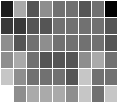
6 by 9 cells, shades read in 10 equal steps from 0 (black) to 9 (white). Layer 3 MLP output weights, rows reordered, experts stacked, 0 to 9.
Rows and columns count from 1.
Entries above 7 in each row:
0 0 0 0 0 1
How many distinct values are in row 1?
6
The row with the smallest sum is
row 2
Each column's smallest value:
1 2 3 3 3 3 3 4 0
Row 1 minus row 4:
-4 0 -1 2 1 1 -2 -2 -4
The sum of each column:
29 27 24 26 25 23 30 26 21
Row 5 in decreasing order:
7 7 5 4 4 4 4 4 3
